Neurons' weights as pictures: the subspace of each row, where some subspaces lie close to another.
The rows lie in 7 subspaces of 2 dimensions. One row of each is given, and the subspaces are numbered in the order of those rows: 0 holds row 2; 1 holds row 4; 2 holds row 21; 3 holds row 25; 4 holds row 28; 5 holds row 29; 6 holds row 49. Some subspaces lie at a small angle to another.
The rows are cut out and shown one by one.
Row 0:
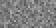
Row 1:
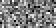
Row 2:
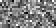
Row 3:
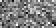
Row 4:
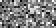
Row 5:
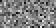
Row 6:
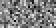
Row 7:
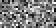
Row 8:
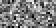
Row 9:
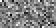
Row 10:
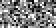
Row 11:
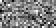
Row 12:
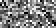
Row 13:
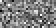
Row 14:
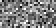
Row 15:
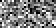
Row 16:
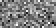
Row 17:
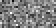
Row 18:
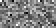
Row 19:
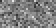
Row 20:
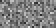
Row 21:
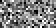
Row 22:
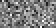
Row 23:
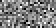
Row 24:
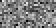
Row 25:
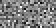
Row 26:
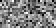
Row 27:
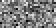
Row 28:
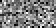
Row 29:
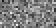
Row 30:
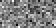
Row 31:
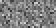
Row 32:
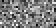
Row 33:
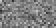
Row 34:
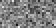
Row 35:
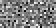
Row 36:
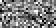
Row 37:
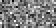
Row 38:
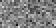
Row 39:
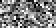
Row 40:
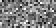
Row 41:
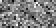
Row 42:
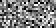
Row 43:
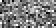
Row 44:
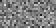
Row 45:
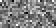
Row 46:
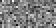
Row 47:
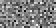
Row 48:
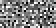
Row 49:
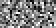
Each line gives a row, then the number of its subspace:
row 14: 3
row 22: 0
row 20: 6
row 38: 1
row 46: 4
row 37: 4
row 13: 2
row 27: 5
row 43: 4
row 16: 1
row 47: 3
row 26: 0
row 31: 6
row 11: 2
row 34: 1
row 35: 3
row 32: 5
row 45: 0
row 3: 1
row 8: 6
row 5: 4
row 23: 3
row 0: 2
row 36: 2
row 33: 2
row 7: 5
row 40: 3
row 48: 3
